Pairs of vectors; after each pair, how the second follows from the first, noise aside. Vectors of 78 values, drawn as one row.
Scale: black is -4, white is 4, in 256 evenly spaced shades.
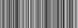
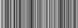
reversed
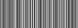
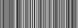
copied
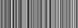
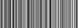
copied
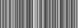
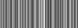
reversed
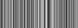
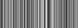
copied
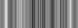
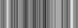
reversed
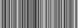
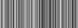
reversed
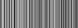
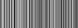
copied
